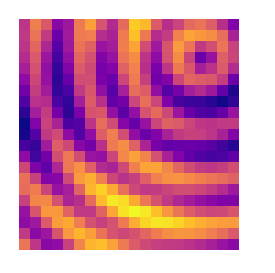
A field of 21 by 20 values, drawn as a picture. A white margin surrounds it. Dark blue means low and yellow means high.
No row or column stands out. The bottom middle is the ninth with the highest average. On average the colour sits 50% of the way up the scale. Rings spread out from the top right.
